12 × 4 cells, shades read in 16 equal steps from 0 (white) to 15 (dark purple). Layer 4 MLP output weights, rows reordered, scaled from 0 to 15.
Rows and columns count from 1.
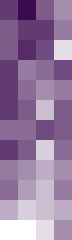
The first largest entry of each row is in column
2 2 2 1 1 1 3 1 1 1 1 4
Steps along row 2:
up same down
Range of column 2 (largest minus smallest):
15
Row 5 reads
12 9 7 8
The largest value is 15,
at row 1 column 2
